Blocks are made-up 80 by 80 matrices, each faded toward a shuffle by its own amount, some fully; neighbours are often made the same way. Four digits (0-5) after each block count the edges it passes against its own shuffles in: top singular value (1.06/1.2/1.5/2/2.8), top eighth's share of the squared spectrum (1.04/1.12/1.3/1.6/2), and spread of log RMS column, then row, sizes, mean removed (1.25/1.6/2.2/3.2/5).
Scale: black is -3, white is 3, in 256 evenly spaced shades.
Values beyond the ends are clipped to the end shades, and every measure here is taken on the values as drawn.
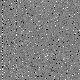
2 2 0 0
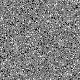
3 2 0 0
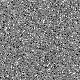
0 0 0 0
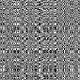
5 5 4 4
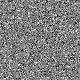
0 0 0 0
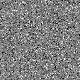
2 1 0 0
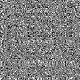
4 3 2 2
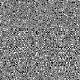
4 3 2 2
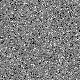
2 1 0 0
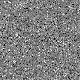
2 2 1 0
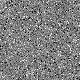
2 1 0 0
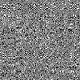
4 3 2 2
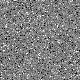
2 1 0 0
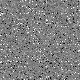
2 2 0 1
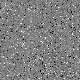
2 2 1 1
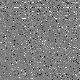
3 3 1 1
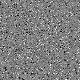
2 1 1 0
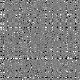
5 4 3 3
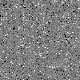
3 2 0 0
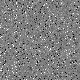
2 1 0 0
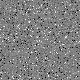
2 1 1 0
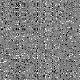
4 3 2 2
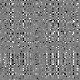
5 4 3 3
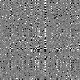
5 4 3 2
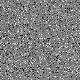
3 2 0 1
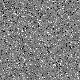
0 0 0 0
